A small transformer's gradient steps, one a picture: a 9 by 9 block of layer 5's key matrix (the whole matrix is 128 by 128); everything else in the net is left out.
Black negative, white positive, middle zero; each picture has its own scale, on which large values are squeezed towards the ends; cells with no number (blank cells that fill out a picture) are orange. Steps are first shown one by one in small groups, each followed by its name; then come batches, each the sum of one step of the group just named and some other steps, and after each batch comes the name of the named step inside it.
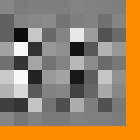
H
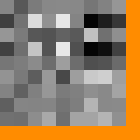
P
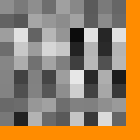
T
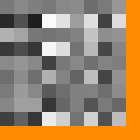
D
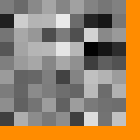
P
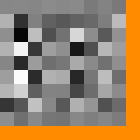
H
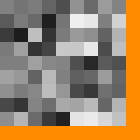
P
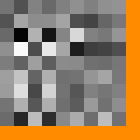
P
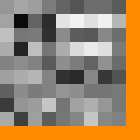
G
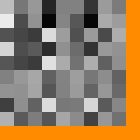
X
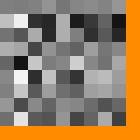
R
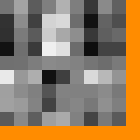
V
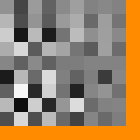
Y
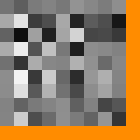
R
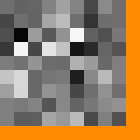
V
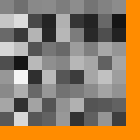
R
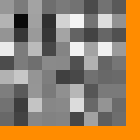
G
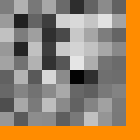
G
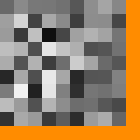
Y
